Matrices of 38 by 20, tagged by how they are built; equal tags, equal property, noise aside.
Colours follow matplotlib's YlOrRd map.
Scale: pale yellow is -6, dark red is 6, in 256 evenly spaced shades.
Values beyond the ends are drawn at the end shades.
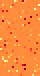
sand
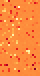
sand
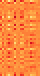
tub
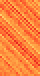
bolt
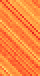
bolt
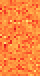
tub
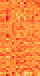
tub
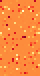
sand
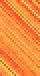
bolt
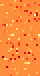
sand
